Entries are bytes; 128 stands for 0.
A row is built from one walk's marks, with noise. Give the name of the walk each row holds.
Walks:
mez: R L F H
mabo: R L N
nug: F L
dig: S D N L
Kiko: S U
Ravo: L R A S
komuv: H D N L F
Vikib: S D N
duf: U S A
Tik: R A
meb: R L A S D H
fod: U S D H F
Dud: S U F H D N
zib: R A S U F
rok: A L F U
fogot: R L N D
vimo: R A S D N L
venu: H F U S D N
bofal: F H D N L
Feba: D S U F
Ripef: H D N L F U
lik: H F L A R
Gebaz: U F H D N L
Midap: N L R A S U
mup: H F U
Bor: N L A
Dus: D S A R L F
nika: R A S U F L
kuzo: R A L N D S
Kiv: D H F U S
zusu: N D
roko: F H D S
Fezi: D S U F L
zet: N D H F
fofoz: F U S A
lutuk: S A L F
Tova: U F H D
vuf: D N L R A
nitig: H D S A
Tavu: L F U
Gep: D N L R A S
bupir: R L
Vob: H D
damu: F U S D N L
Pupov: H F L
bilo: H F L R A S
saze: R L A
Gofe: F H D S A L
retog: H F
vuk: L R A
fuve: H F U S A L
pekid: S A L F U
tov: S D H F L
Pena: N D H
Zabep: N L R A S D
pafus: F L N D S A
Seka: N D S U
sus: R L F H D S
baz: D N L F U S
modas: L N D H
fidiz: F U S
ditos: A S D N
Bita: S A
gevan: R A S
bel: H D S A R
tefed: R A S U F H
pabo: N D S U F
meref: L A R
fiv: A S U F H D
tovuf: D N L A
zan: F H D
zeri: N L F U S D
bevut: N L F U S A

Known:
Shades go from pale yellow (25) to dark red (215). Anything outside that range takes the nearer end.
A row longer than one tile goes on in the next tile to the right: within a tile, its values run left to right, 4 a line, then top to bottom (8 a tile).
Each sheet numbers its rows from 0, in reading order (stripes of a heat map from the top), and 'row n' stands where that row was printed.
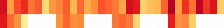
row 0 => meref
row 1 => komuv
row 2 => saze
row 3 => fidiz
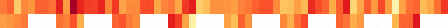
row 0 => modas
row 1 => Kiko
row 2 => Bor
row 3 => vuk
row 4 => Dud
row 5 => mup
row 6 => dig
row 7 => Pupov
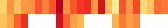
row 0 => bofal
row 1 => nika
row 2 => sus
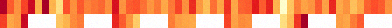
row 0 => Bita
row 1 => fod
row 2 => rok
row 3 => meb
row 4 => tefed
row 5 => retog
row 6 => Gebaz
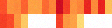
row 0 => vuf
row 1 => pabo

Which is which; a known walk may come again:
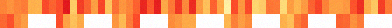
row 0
fogot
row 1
bel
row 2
fiv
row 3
meb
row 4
sus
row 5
Tova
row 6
bilo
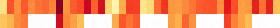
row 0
fod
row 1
zib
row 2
mez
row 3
Dud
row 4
damu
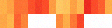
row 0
Kiv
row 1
mup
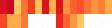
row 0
ditos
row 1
rok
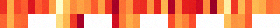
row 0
fuve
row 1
retog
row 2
gevan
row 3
duf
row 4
tov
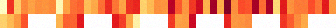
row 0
roko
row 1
Pupov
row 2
vuk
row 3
Bita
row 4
fofoz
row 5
baz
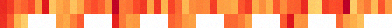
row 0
Fezi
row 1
Gebaz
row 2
pekid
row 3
Ripef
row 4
lik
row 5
nug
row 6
Vikib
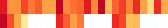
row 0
Tik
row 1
bevut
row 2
Dus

